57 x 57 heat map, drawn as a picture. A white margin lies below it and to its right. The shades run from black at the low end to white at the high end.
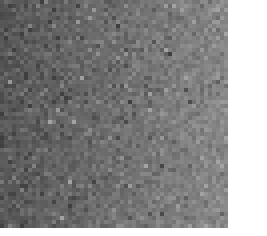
No row or column stands out. There are no regular stripes. The field climbs toward the right. The texture is fine-grained noise.
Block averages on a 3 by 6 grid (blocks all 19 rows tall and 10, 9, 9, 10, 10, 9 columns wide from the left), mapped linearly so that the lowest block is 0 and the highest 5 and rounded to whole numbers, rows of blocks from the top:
0 1 2 3 4 5 | 0 1 2 3 4 5 | 0 1 2 3 4 5
